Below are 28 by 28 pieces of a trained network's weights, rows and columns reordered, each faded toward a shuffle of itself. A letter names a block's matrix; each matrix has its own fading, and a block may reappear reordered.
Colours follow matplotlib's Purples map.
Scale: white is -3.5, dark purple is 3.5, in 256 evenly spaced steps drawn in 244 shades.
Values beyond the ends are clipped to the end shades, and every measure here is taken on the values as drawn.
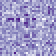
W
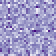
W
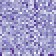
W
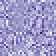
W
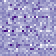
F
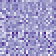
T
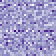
F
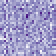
W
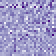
F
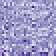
T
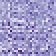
T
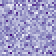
W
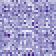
T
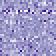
F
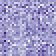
W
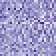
W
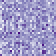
T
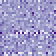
F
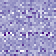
F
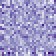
W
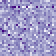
F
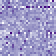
F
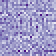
W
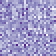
W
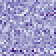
F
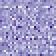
F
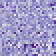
F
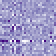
T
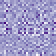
T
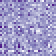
T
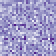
W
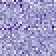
F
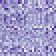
W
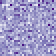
F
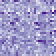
T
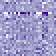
T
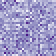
W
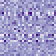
T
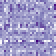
T
